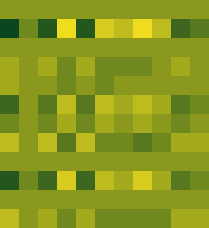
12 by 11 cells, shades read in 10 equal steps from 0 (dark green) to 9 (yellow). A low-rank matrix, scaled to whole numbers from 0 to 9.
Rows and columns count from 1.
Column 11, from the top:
5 3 5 5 5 4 5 6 5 4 5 6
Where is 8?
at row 2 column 6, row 10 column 4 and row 10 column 8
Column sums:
53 58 54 65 54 64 61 66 62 55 58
